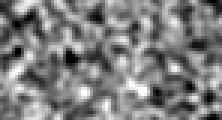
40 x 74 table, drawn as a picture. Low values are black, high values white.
Mirror symmetry: none. Ninth with the highest average: bottom middle. Slope: none. Odd rows or columns: none. Grain: blotchy. Average level on the scale: 50%. Seam: none.
